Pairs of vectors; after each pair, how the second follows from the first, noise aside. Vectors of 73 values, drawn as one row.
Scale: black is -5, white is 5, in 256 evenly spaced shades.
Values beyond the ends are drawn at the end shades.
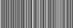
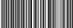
scaled up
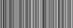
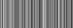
negated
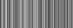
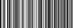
scaled up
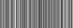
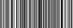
scaled up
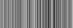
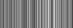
negated
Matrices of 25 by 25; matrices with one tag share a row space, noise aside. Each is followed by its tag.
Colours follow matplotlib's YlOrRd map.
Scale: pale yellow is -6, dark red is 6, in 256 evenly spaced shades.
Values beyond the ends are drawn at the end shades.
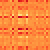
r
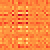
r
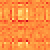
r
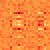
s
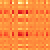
r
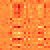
s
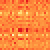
r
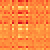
r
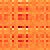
r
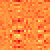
s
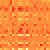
r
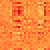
s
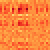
r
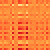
r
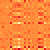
s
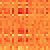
r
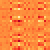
s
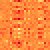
s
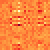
s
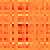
r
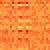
r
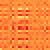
r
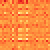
r
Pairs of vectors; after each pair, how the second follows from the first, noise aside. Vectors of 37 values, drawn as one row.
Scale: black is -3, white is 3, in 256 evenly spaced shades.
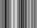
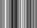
negated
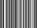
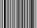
negated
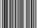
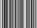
copied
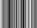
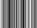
copied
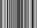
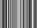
negated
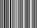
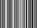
reversed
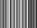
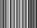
copied
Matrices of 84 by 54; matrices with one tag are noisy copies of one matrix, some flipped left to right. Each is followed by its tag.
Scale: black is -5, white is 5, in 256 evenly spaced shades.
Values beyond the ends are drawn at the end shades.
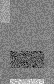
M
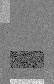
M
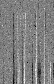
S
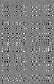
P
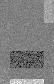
M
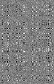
P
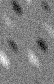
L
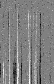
S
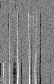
S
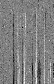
S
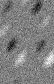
L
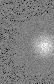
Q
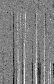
S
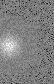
Q
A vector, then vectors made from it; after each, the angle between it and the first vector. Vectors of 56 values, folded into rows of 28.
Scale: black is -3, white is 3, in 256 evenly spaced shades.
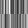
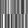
partly aligned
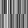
orthogonal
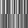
partly opposed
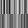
nearly opposite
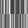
nearly parallel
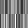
orthogonal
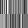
orthogonal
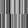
nearly opposite
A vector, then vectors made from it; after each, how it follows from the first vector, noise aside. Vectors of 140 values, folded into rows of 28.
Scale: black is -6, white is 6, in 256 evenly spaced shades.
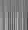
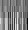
scaled up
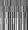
scaled up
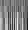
scaled up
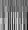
scaled up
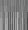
copied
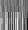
scaled up
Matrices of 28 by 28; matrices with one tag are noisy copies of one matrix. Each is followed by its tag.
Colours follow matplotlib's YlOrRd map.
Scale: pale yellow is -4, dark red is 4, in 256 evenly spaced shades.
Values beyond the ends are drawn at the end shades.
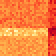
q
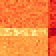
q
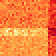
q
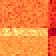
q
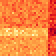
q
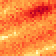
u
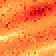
u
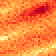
u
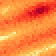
u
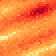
u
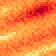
u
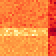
q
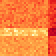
q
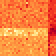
q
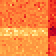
q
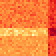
q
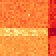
q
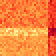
q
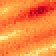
u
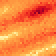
u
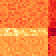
q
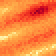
u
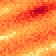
u
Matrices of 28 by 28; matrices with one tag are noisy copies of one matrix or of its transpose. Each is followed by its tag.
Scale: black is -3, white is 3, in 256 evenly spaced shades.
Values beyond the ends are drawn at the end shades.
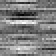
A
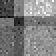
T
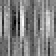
A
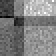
T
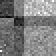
T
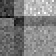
T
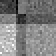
T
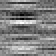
A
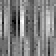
A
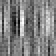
A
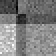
T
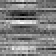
A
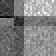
T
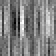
A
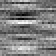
A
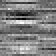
A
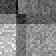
T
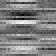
A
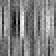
A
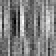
A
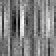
A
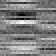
A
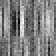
A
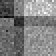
T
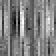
A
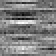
A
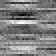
A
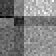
T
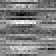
A
